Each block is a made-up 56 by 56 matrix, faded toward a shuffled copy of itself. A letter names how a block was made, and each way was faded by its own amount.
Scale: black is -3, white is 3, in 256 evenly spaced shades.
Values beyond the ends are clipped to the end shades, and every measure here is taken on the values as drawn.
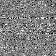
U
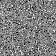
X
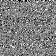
U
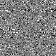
U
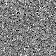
X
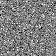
X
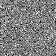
X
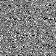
U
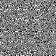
U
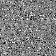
U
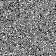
X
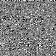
U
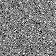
X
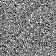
X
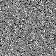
X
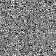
U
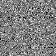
U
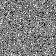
X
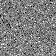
X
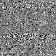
U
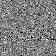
U
